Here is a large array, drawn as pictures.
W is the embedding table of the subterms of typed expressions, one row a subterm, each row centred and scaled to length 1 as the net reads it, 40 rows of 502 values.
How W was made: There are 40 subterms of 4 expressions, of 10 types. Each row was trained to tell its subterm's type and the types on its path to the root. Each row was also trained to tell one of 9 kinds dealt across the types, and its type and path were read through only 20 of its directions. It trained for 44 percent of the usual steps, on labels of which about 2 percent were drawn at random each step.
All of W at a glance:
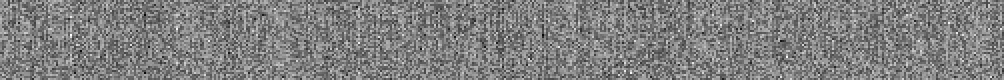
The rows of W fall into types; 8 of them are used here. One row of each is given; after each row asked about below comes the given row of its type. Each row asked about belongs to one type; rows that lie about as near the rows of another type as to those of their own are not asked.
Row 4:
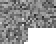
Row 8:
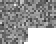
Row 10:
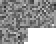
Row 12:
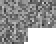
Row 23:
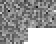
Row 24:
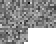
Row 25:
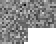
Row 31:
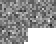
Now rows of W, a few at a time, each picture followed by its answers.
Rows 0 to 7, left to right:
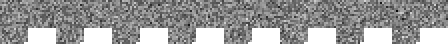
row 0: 12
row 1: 4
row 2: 8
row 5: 8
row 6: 12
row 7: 31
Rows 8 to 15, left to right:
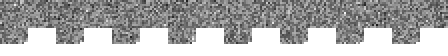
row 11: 10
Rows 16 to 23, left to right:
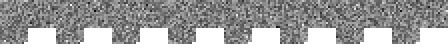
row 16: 10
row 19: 10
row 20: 23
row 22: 8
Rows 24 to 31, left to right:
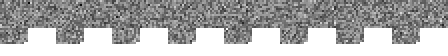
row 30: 8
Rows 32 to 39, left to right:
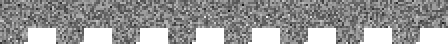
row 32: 4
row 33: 25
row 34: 10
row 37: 25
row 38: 23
